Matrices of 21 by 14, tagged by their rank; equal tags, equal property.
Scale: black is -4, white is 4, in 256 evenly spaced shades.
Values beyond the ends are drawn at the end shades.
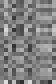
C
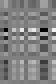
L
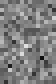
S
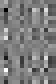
C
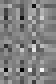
C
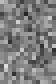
S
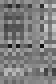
C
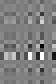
L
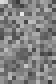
S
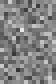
S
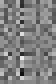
C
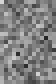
S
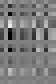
L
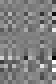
C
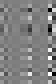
L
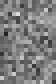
S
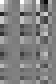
L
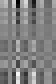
L
